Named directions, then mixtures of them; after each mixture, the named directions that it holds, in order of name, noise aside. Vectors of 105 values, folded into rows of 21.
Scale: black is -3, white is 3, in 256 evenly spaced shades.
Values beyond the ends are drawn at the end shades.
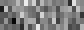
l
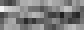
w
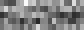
l, w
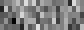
l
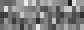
l, w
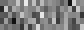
l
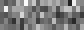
l, w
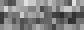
l, w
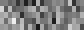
l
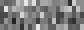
l, w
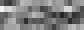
w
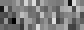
l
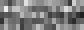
l, w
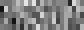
l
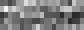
l, w
